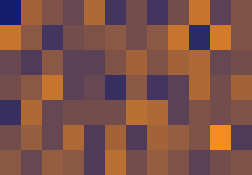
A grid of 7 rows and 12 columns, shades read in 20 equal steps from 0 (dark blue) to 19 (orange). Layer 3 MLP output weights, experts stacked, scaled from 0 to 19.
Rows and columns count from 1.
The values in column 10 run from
2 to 15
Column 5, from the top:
13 9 6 7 8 5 5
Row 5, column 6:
8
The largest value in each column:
15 13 15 13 13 14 14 13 15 15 19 12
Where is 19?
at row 6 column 11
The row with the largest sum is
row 6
